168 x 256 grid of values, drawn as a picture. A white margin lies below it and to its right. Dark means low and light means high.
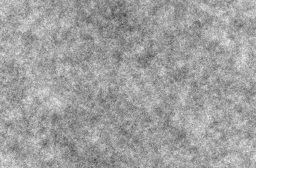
No seam splits the table. The histogram is bell-shaped. The field is mottled with small blotches. Overall the values sit about 60% of the way up the scale. Neither half mirrors the other.
